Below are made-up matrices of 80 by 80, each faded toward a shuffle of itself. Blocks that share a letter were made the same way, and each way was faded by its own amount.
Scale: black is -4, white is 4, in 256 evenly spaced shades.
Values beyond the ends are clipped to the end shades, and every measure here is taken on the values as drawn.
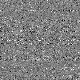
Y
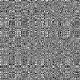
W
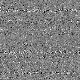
Y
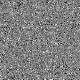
Y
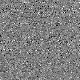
Y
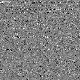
Y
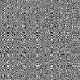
W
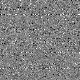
Y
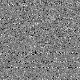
Y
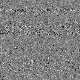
Y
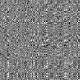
W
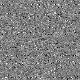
Y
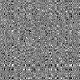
W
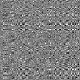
W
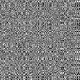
W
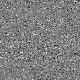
Y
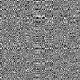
W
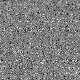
Y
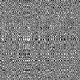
W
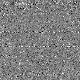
Y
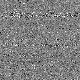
Y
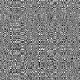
W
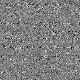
Y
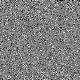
Y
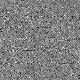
Y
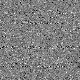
Y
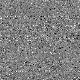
Y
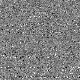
Y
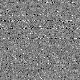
Y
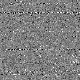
Y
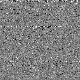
Y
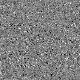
Y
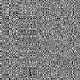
W
